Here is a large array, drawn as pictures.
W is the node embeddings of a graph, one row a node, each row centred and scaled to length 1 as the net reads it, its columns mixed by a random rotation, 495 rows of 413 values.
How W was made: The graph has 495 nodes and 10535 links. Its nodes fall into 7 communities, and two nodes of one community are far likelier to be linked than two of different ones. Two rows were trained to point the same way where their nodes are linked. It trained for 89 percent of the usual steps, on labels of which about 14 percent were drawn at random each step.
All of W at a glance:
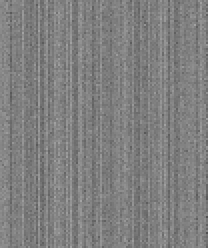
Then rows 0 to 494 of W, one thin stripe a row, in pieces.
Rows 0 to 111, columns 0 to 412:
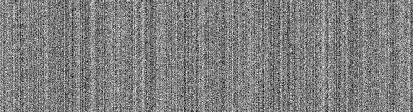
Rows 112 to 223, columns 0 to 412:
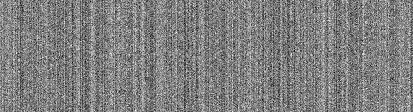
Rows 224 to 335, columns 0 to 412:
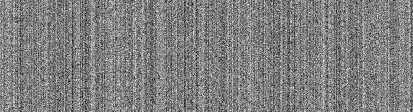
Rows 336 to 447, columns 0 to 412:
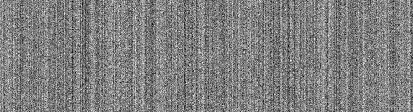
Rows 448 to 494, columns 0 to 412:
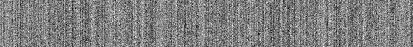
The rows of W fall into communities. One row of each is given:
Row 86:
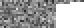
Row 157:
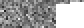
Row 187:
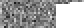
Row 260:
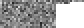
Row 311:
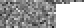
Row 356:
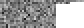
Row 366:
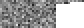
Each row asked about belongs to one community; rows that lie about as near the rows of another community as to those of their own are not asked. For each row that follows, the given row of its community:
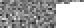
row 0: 187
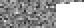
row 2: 86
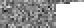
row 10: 356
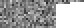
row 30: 86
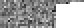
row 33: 366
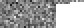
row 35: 311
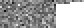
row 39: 366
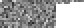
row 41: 311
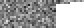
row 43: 356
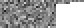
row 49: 366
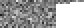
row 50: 311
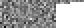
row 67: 157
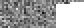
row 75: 86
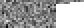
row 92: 356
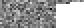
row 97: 187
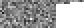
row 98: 157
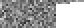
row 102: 157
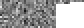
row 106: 86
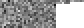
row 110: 157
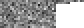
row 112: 356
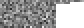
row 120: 86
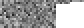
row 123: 187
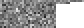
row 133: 86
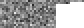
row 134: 260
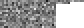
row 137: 86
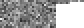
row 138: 260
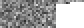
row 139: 366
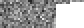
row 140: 311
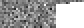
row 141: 187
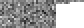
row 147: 86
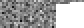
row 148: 260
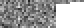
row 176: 366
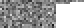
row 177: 187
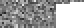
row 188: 311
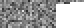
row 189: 356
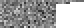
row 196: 86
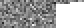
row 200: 86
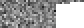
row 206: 311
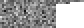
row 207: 86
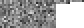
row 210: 86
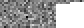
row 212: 187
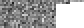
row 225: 366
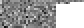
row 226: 187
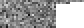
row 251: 356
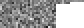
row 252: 366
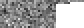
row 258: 356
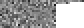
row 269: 366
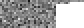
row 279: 366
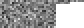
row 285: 311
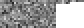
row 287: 366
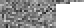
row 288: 356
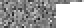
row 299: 187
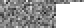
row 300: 356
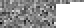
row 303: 86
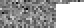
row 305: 311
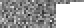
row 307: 157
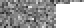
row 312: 157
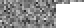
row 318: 86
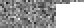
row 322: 311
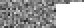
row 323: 260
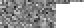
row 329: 187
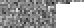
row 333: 86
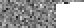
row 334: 366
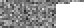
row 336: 86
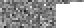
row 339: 187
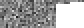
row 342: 366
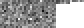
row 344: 157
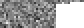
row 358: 157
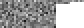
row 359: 260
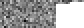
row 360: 187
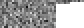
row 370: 187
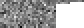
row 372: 157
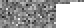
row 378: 260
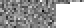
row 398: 157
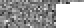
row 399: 356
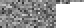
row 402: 356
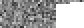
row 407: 157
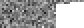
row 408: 356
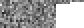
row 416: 157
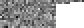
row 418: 366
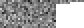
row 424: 157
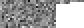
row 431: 366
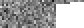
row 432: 366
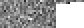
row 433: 157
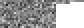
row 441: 366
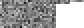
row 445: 187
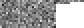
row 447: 260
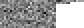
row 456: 356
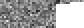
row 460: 356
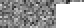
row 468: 86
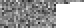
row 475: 366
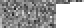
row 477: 187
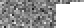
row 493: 187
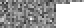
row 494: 157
